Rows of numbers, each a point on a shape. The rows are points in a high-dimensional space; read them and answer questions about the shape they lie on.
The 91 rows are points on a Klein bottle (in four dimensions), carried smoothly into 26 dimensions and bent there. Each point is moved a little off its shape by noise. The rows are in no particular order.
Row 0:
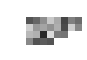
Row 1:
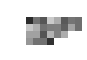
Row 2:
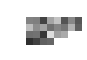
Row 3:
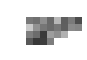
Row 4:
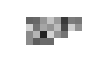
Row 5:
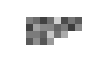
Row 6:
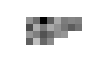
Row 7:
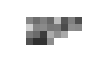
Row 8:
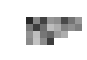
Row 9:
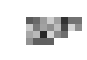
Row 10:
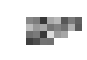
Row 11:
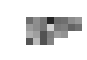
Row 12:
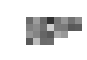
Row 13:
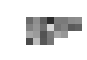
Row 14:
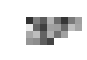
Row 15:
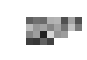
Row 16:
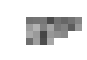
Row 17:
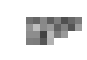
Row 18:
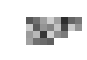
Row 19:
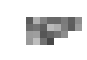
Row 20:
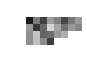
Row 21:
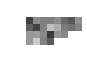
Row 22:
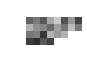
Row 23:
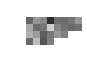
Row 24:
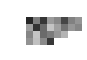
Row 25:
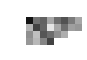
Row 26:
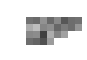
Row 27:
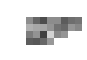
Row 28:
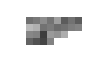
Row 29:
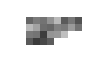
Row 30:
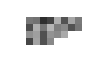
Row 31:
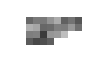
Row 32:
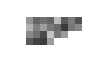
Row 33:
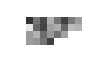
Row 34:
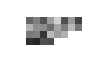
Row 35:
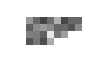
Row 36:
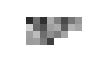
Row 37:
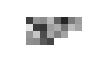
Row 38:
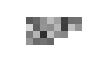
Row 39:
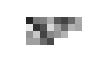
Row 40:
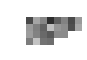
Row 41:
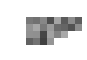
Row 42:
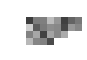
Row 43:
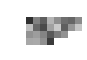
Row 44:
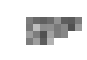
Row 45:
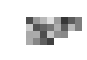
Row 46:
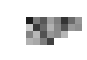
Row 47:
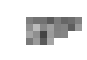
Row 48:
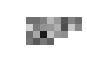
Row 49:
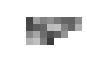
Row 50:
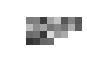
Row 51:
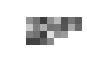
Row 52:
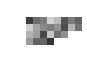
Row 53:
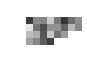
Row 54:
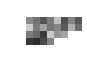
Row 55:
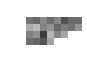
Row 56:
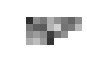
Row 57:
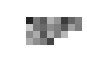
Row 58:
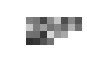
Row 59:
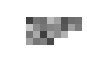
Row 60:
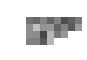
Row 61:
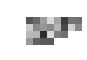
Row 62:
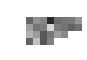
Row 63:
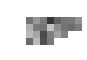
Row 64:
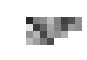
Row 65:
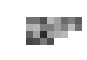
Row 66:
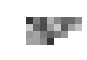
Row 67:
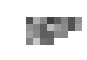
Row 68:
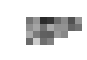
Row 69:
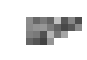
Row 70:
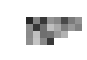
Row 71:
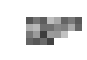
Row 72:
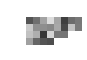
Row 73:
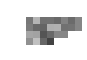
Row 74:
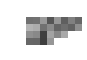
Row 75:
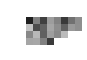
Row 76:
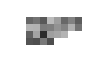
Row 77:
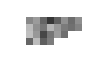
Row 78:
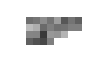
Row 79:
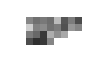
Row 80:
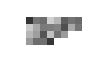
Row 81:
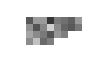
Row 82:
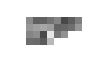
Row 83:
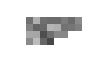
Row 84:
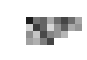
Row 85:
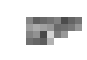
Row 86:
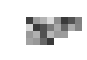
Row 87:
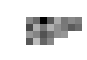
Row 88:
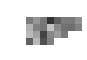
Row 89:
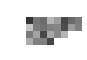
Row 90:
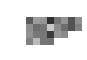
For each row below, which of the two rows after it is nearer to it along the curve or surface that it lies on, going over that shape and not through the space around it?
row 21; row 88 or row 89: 88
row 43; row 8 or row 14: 14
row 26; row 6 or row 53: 6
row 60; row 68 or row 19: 68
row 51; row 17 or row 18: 17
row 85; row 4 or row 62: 62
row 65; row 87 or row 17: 17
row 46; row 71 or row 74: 71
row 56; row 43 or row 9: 43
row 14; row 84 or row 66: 66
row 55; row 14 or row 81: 81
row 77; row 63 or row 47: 63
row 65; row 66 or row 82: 82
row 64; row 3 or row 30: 3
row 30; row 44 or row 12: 12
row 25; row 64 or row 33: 64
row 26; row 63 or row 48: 63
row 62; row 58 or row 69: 69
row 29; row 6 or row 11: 11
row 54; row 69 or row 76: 69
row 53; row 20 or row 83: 20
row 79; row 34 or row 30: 34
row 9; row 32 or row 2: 2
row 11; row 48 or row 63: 63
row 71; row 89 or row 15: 89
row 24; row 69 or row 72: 72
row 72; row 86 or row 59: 86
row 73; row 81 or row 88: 88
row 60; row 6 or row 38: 6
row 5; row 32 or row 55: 32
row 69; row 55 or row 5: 5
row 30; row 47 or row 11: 11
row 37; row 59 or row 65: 59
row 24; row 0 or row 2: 0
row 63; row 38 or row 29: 29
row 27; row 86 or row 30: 30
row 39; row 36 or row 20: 20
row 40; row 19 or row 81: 19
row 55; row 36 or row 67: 67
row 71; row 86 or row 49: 86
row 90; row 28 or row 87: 87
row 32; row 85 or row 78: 78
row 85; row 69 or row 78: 78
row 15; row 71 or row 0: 0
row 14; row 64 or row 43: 43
